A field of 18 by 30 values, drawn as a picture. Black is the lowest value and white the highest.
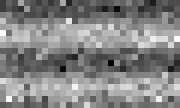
No single row or column stands out from its neighbours. Horizontal stripes repeat 2 times down the table. Overall the values sit about 50% of the way up the scale.
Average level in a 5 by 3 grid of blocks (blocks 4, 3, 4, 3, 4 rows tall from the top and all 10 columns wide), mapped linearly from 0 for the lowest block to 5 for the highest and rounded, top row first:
0 0 0
5 5 5
1 1 1
2 2 2
3 4 4
